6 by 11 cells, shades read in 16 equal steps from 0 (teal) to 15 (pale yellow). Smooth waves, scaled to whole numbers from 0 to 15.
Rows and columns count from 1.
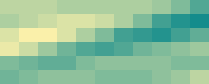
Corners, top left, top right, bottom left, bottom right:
11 4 6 11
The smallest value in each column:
6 6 5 5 4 3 3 2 1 1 0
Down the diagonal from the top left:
11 11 15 6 7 7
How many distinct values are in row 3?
8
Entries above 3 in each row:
11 8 7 10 11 11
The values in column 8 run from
2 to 10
